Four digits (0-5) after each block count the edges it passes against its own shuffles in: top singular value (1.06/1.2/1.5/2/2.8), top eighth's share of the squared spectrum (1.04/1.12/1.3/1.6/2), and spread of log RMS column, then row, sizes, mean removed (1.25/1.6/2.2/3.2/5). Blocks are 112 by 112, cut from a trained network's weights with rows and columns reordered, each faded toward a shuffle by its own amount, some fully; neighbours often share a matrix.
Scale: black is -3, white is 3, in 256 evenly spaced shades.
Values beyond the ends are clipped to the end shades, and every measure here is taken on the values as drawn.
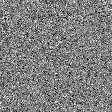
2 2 0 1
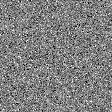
1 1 0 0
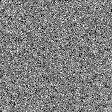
0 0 0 0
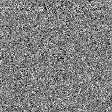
2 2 0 2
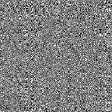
3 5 3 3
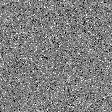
0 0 0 0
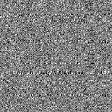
4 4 1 3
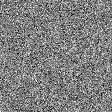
1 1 0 0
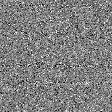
2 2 0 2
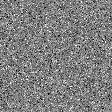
0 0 0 0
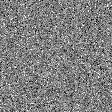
0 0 0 0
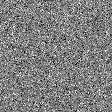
0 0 0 0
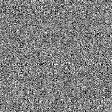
3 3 1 2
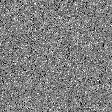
1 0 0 0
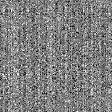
4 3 1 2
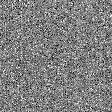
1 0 0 0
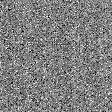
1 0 0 0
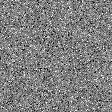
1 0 0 0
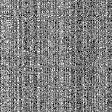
5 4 2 3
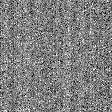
2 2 0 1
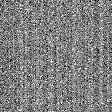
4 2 0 2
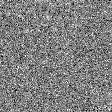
2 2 0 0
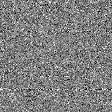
2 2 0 2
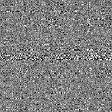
3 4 1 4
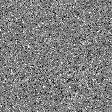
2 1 0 0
